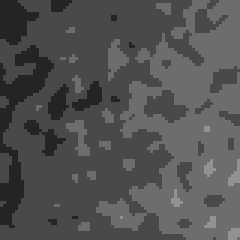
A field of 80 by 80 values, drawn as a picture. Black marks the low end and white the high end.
The field climbs toward the right. Overall the values sit about 30% of the way up the scale. No row or column stands out. The field is mottled with small blotches.
